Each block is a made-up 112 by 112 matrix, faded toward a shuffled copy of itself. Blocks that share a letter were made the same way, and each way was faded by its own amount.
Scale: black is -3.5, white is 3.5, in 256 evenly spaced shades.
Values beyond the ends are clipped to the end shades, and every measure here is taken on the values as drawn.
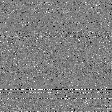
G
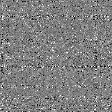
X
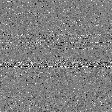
G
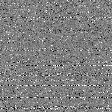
G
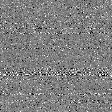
G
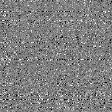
X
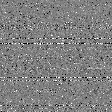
G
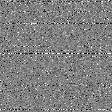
G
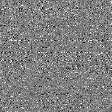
X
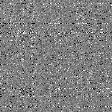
X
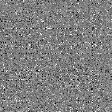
X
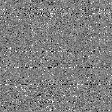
X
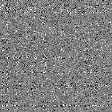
X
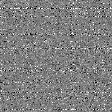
X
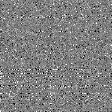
X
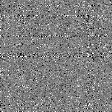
X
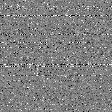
G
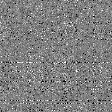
X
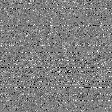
G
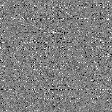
X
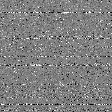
G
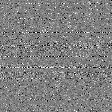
G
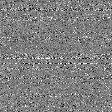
G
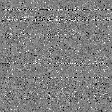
X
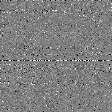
X
